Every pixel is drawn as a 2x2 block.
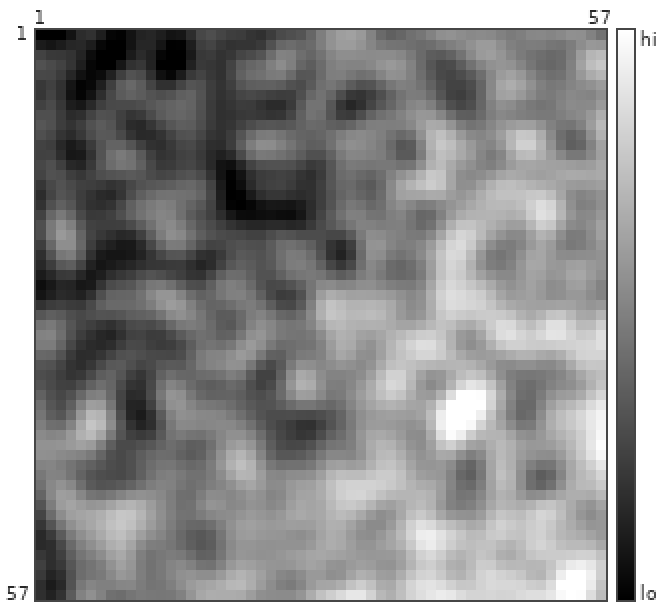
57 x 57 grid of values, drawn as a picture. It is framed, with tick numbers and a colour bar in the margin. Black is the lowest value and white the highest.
Slope: up to the bottom right. Mirror symmetry: none. Lone odd cells: none. Histogram: bell-shaped. Grain: blotchy. Ninth with the highest average: bottom right. Stripes: none. Ninth with the lowest average: top left.
